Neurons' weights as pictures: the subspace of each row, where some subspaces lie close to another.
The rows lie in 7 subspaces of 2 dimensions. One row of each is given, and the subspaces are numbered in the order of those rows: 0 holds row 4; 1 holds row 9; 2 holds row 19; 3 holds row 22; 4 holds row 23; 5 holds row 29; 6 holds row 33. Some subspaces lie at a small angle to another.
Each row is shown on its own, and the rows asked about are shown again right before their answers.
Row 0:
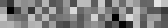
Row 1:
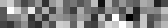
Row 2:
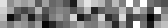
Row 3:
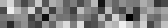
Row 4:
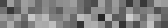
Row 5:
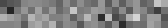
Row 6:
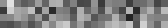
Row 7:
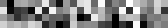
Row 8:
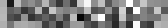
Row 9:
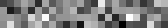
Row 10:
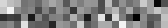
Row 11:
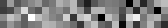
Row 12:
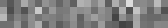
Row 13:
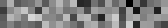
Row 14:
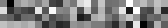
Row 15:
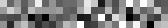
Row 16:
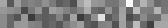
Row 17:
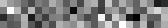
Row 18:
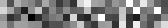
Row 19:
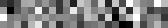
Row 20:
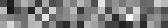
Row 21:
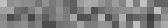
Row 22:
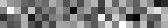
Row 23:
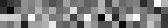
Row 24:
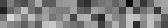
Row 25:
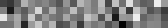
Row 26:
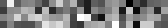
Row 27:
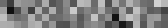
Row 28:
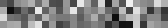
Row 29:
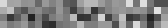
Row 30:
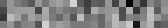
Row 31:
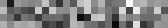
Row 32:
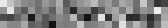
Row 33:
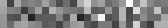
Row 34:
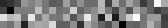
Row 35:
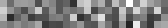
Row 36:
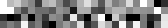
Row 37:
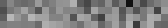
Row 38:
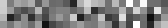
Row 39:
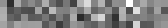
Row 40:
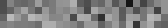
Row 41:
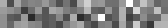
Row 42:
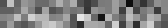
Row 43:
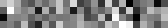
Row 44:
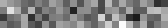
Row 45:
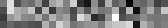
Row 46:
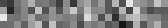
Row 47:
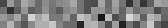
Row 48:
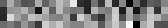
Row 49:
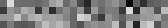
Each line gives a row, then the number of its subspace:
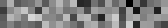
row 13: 3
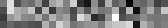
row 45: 6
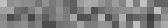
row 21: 5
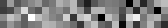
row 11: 3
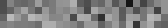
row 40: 2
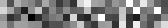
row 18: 3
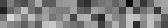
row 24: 4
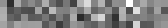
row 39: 6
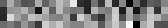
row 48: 2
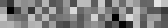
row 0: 6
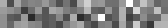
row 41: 6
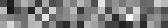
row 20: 1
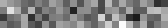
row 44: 3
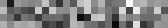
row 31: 0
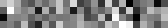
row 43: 2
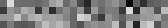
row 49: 1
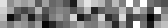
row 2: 5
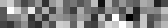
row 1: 0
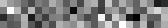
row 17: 3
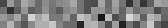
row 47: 0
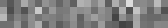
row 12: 4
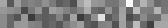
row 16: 6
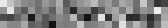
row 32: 5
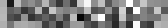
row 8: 6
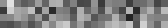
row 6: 1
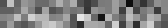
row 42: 0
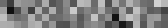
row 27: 6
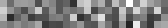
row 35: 2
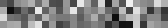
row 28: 3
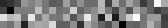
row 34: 4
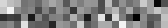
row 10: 4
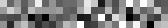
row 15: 1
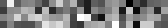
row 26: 0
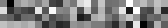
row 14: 1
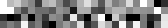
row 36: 4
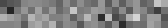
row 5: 2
